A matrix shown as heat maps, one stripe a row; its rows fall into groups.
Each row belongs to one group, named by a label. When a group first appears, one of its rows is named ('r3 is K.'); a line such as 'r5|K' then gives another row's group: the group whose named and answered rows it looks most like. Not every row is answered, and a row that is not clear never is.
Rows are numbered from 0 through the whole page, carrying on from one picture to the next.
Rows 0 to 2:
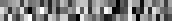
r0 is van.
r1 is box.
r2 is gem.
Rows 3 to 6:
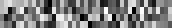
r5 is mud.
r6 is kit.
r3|van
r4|box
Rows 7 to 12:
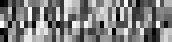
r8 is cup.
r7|mud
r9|cup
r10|box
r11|mud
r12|mud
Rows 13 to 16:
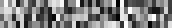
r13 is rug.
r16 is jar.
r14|van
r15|kit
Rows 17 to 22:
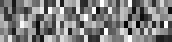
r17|cup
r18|rug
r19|kit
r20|cup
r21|kit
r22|gem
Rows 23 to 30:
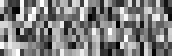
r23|box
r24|kit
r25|kit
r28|jar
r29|van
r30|van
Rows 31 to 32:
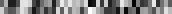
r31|kit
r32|cup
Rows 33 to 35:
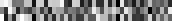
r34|jar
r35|cup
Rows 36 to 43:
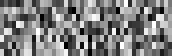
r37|van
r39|kit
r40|rug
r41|gem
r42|rug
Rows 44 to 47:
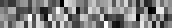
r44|mud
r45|jar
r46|gem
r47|box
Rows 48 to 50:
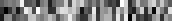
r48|kit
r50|mud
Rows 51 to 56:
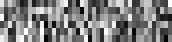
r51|gem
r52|rug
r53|gem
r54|cup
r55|box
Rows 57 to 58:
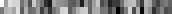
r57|van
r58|van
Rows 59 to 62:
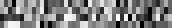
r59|cup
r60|box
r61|mud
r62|van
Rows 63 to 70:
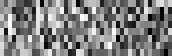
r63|jar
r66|rug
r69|box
